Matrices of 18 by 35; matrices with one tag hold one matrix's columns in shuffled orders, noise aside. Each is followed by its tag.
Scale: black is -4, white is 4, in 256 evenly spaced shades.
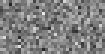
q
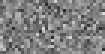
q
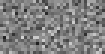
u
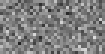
u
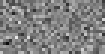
u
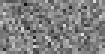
q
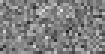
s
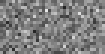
s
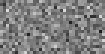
s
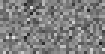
u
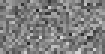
u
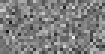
s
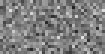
s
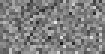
u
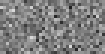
s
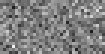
s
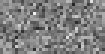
q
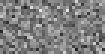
s
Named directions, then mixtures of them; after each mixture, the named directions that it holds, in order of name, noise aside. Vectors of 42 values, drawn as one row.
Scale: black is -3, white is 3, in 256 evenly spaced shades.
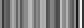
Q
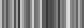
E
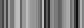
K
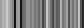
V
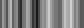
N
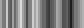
N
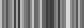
E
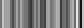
Q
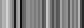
V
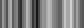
N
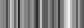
E, N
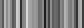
K, V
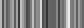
E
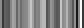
Q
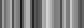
E, N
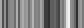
E, K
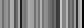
Q, V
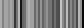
Q, V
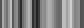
N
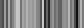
K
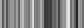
E, K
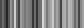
N, V
